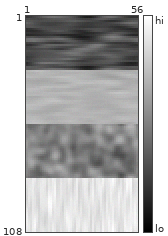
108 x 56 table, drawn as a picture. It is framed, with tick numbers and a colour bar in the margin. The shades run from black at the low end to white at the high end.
It is made of 4 by 1 panels. Panel 1,1: low, streaked across. Panel 2,1: high, streaked across, faint in contrast. Panel 3,1: middling, blotchy. Panel 4,1: very high, streaked downward, faint in contrast.
